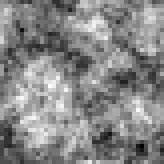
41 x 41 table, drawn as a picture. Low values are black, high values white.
The histogram is bell-shaped. Neither half mirrors the other. The texture is blotchy. Overall the values sit about 50% of the way up the scale. The middle left is the ninth with the highest average. There is no overall slope.
